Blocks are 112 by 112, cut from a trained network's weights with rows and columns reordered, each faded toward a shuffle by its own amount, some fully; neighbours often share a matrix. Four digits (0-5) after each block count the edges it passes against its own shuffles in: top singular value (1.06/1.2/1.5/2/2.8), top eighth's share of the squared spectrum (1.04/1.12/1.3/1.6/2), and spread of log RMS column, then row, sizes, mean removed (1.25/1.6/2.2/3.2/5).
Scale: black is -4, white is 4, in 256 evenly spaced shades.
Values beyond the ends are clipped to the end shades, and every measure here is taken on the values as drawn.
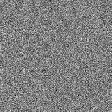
4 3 1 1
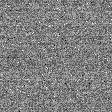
2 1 0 0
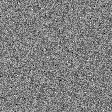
0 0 0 0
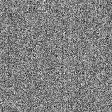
2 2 0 1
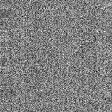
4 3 0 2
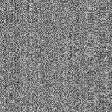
4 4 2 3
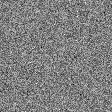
0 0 0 0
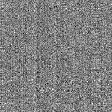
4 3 0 2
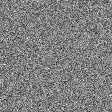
0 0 0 0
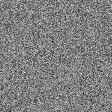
1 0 0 0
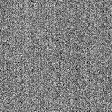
3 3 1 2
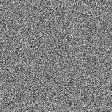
3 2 0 0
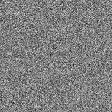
3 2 0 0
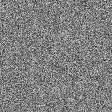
1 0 0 0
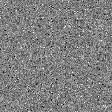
3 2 1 1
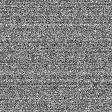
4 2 0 1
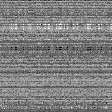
5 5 2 3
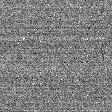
3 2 0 0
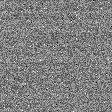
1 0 0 0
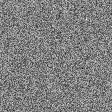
0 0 0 0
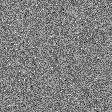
0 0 0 0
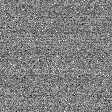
2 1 0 0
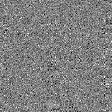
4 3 2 2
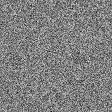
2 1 0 0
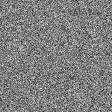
2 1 0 0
